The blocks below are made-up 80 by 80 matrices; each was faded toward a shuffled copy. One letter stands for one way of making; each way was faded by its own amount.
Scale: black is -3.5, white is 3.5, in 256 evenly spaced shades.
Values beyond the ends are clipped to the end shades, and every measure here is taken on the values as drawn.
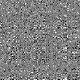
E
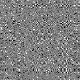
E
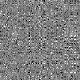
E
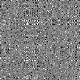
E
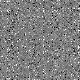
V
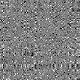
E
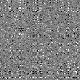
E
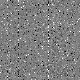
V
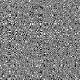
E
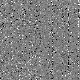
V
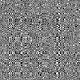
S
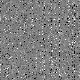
V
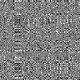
S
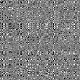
S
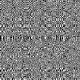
S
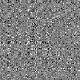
E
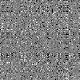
E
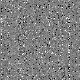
V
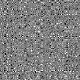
E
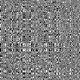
S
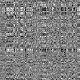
S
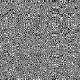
E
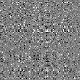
E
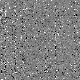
V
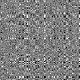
S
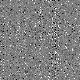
V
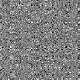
E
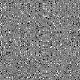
E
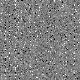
V
